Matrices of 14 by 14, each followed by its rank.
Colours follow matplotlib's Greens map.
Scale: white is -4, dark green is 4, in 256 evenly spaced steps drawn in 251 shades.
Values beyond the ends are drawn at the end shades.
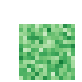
full rank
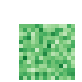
full rank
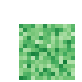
full rank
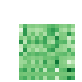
two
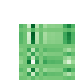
one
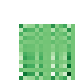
one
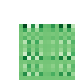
one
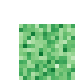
full rank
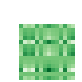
one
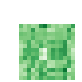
three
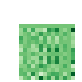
two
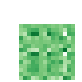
two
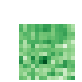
three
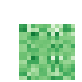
two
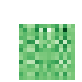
two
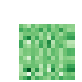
two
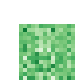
three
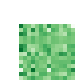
three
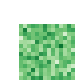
full rank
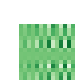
one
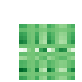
one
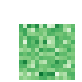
three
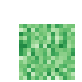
three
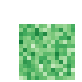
full rank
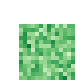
full rank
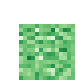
three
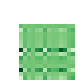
one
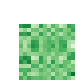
two
